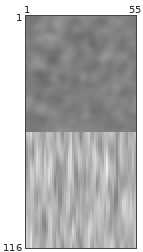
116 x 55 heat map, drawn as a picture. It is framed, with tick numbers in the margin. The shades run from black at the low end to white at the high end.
The table splits into 2 rows of 1 panel. Panel 1,1: middling, blotchy, faint in contrast. Panel 2,1: high, streaked downward.
